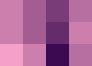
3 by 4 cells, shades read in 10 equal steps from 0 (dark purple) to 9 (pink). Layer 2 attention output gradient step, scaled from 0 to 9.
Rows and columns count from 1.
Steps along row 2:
down down up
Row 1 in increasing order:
3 5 6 7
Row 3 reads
9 7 0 6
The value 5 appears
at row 1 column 2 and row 2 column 2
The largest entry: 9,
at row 3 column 1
